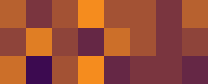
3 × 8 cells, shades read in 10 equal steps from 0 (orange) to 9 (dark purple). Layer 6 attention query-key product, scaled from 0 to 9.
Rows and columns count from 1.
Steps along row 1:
up down down up same up down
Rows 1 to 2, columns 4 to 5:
0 4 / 7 2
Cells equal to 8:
0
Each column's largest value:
5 9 5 7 7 6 6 7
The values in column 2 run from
1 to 9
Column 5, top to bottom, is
4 2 7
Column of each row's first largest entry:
2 4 2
